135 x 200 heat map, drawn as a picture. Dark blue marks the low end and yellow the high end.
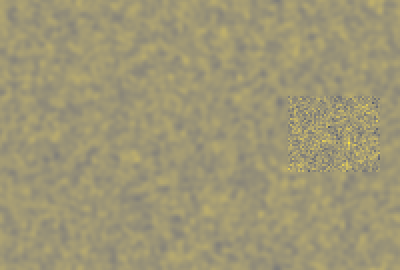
The middle right is the roughest part. No regular stripes run through it. No single row or column stands out from its neighbours. No overall slope runs across the table. An odd patch, rougher than its surroundings, sits in the middle right. A few values lie far out on both sides of the bulk.
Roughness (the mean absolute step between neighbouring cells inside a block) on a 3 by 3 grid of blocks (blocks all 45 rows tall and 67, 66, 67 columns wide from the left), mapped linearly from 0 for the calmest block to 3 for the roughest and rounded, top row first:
0 0 0
0 0 3
0 0 0
